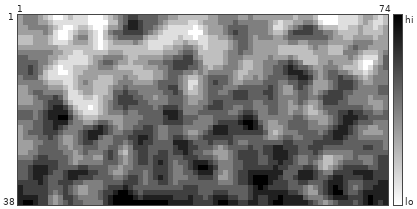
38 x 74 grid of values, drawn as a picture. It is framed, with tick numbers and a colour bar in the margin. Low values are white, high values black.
Ninth with the lowest average: top left. Odd rows or columns: none. Slope: up to the bottom. Grain: blotchy.
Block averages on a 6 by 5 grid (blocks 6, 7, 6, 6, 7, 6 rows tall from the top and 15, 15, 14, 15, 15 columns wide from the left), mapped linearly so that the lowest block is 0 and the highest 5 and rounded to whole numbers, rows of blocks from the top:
01020
11221
12333
33433
33443
45455
